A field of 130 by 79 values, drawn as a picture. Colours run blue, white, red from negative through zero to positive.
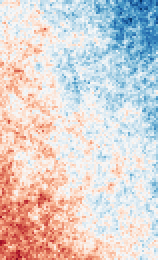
Ninth with the lowest average: top right. Slope: up to the bottom left. Mirror symmetry: none. Odd rows or columns: none.
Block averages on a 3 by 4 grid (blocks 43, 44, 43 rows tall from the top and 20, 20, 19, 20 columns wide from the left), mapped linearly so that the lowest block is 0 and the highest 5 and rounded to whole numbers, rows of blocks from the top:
3 2 1 0 / 4 3 2 2 / 5 4 3 2
